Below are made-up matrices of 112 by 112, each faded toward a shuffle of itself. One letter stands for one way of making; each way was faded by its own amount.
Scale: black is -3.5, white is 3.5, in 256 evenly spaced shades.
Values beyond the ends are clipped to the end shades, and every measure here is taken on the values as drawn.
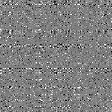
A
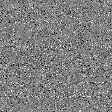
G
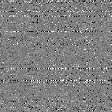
A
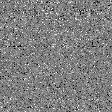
G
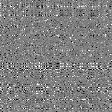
A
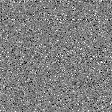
G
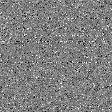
G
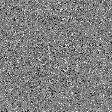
G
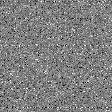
G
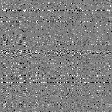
A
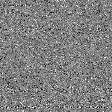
G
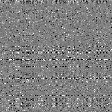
A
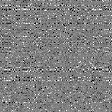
A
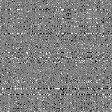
A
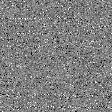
G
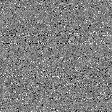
G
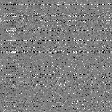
A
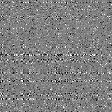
A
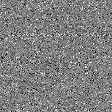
G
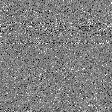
G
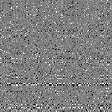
A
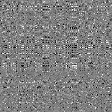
A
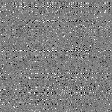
A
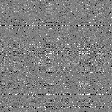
A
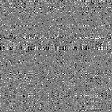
A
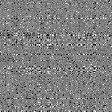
A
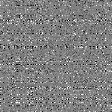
A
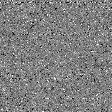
G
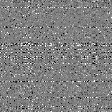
A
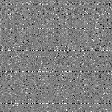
A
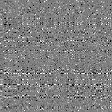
A
